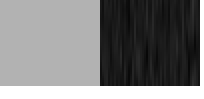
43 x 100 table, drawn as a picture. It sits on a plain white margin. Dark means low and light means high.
It is made of 1 by 2 panels. Panel 1,1: high, flat. Panel 1,2: very low, streaked downward, faint in contrast.
